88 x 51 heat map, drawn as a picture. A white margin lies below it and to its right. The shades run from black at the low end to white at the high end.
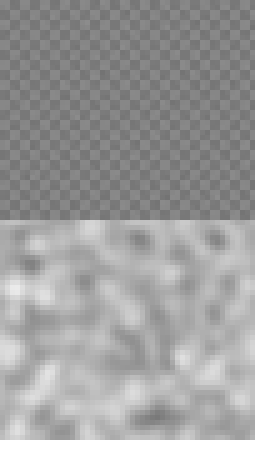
The table splits into 2 rows of 1 panel. Panel 1,1: middling, checkered, faint in contrast. Panel 2,1: high, blotchy.
